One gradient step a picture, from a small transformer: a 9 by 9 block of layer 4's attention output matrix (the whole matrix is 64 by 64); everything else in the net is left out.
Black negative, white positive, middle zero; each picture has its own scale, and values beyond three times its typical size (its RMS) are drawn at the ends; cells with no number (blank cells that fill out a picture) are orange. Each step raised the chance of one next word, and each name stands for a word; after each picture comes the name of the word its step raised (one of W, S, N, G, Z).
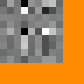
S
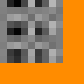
S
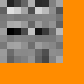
S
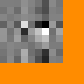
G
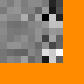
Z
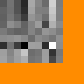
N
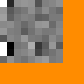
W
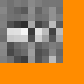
G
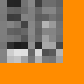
N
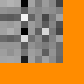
S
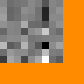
N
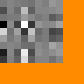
G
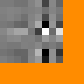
G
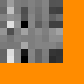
G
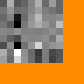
N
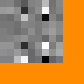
Z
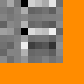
S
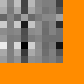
W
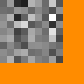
Z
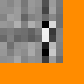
G
